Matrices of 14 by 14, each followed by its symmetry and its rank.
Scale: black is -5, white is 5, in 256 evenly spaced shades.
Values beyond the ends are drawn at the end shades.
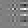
neither, rank one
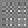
symmetric, rank one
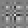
symmetric, rank one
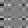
neither, rank one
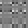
neither, rank one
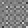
symmetric, rank two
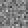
antisymmetric, full rank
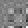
symmetric, rank two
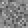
symmetric, full rank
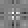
symmetric, rank one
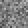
antisymmetric, full rank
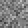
antisymmetric, full rank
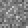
symmetric, full rank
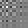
symmetric, rank one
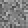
antisymmetric, full rank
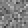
antisymmetric, full rank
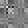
symmetric, rank two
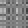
neither, rank one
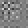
symmetric, rank two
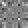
symmetric, rank two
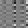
neither, rank one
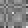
symmetric, rank two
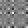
symmetric, rank one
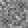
symmetric, full rank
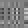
neither, rank one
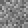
symmetric, full rank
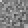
symmetric, full rank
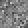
symmetric, full rank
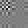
symmetric, rank one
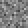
antisymmetric, full rank
